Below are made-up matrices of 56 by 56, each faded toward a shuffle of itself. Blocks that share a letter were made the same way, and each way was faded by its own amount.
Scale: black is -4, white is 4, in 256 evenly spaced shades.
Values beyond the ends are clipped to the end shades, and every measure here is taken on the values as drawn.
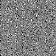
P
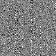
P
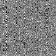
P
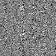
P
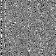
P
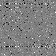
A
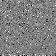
A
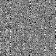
P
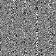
P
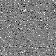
A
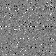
A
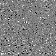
A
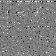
A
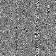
P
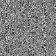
P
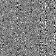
P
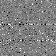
A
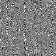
P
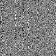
P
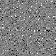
A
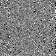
P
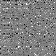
A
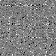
A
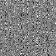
P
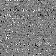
A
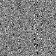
P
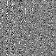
P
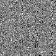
P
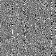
P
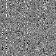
P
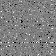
A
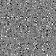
A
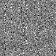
P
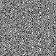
P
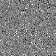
A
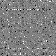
A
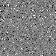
A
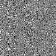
P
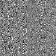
P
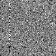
P
